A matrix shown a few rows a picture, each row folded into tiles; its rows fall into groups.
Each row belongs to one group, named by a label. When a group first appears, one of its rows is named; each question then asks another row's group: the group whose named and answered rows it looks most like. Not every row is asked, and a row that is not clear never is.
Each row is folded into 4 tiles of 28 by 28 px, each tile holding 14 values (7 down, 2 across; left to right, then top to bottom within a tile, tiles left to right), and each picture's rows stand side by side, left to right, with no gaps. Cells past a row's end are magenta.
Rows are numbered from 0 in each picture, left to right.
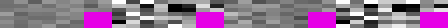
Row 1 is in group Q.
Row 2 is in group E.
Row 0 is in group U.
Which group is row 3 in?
Q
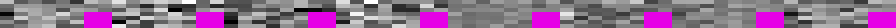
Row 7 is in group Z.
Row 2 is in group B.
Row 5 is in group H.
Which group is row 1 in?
Q
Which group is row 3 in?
Q
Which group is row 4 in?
U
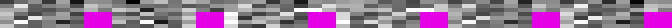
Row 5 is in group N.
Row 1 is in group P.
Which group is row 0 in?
N
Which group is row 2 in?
N
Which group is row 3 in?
N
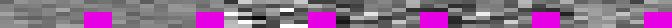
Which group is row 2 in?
H
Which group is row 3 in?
B
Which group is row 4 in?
B
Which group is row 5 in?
Z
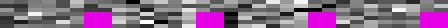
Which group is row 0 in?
B
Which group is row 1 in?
P
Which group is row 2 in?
B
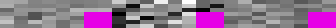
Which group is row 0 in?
N
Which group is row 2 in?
E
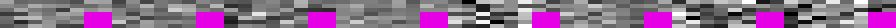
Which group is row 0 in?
Z
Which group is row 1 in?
U
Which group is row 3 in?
N
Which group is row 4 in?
P
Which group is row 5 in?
E
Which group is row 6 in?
H
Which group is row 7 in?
B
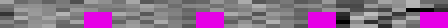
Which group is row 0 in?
Z
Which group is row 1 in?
E
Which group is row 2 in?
E
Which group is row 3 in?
B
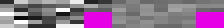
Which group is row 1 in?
U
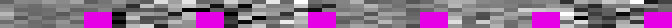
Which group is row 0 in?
H
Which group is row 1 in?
B
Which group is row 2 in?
B
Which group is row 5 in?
H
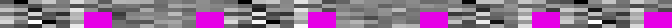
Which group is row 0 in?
P
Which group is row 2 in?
P
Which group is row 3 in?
H
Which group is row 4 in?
P
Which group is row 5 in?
P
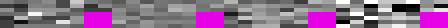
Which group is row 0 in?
B
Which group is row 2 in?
Z
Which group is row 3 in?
Q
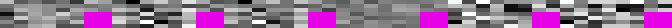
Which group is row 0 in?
Z
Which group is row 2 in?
P
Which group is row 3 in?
U
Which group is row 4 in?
Q
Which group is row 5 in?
Q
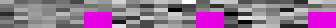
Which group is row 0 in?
Z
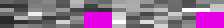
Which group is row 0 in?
B
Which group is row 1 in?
N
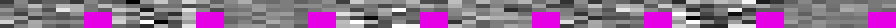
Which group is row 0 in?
U
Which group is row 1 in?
P
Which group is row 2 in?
E
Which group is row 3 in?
H
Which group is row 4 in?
Q
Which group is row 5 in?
U
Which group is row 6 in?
H
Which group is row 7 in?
U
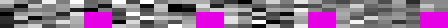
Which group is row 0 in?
B
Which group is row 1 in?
Q
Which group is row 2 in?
P
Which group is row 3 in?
N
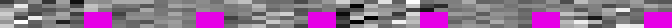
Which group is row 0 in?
N
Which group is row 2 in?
E
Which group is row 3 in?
B
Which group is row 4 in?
E
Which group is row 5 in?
H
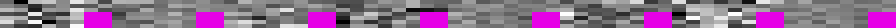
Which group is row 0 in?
P
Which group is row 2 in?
H
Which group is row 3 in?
B
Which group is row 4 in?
E
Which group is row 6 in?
Z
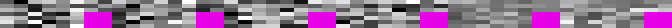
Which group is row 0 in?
P
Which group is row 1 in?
B
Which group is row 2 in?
Z
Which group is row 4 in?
E
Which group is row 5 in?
N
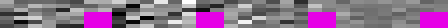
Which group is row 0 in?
Z
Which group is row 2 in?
N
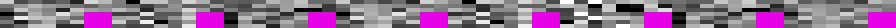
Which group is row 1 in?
P
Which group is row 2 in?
B
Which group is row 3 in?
Z
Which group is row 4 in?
P
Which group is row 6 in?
B
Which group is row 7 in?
Z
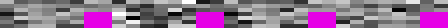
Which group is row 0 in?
Z
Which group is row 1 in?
H
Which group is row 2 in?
Z
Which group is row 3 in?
Q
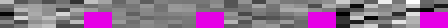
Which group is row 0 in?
Z
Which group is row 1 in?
U
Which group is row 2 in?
U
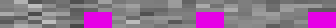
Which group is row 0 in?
E
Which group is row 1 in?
N
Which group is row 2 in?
U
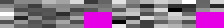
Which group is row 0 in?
H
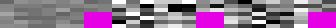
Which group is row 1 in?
Q
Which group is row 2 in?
P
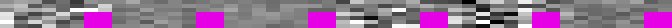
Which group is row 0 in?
N
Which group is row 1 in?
E
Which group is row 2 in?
U
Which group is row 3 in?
H
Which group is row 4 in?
P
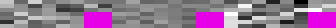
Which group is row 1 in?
E
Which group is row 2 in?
N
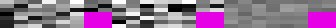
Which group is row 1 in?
Q
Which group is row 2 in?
U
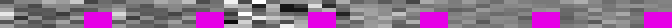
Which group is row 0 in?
H
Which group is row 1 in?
H
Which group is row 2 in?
Q
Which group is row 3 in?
Z
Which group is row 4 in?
E
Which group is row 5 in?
E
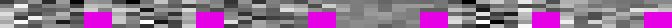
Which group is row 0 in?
N
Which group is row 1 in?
P
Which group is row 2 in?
U
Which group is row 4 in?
P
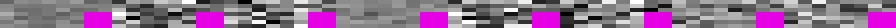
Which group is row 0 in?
H
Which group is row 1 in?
H
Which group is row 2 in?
P
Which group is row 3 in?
N
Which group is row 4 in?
H
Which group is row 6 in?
Q
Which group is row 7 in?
Q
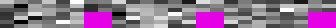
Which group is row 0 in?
B
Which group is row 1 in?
Z
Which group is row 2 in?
U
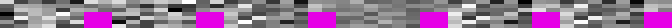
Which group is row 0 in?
Z
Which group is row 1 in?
Q
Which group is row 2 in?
N
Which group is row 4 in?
N
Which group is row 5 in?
N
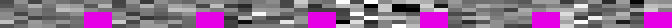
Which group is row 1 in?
U
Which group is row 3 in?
Q
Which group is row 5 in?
N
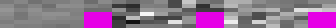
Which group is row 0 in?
U
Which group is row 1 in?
B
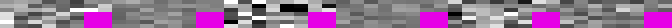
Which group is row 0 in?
N
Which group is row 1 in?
E
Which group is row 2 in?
Q
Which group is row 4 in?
Z
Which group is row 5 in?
U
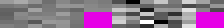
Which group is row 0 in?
E
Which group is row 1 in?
P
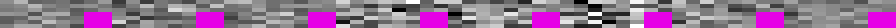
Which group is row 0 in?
E
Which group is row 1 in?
U
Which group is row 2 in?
E
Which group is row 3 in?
Q
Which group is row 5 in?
P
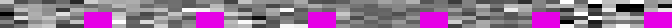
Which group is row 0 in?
Z
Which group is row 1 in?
N
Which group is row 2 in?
H
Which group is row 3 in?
H
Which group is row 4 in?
U
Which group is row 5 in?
Q
